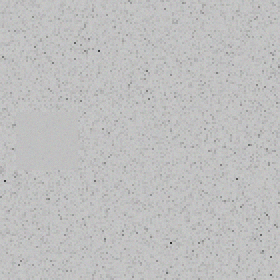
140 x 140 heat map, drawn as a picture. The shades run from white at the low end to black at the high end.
Grain: fine. Odd patch: calmer, in the middle left. Odd rows or columns: none. Calmest part: middle left. Histogram: skewed, a long tail of high values. Seam: none. Stripes: none.
